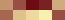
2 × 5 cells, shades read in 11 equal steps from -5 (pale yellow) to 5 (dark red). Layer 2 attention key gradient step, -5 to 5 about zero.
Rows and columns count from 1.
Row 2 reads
1 -3 -4 -5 2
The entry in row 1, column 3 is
5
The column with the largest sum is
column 3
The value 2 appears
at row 1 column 2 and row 2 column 5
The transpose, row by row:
-1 1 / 2 -3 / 5 -4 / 4 -5 / -2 2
